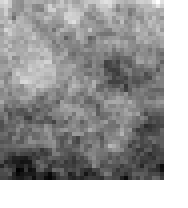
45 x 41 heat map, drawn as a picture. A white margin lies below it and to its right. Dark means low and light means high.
Grain: blotchy. Stripes: none. Slope: up to the top.
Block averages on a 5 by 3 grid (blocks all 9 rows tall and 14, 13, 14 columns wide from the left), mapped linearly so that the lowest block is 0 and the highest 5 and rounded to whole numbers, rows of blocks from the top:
5 5 5 | 5 3 3 | 4 3 2 | 2 3 2 | 0 1 1
